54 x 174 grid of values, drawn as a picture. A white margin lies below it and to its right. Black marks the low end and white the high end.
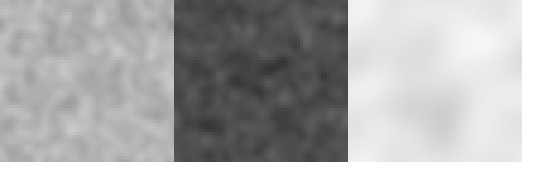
It is made of 1 by 3 panels. Panel 1,1: high, blotchy, faint in contrast. Panel 1,2: low, blotchy, faint in contrast. Panel 1,3: very high, smooth, faint in contrast.
